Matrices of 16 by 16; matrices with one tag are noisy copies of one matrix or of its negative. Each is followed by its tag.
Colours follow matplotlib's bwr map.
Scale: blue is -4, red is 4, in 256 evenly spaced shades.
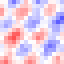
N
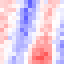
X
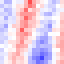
X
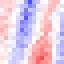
X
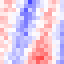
X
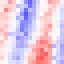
X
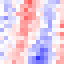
X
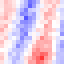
X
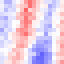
X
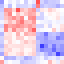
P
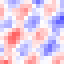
N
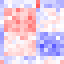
P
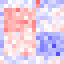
P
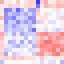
P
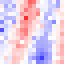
X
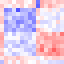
P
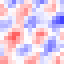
N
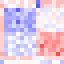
P
